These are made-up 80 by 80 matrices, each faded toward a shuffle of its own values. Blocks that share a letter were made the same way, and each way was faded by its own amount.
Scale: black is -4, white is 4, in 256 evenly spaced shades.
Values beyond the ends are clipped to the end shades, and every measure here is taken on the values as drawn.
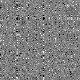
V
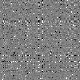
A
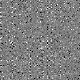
V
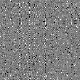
V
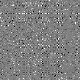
A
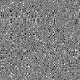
V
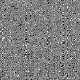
V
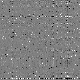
A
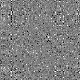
V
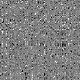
V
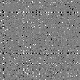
A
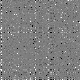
A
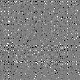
A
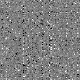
V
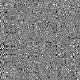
V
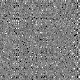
V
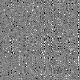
V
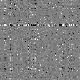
A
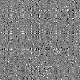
A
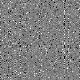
V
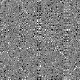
V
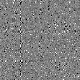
V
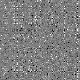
V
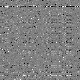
A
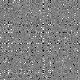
A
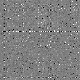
A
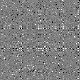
A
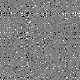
A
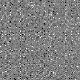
V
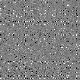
A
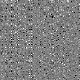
V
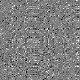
V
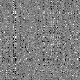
V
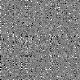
V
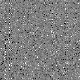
V
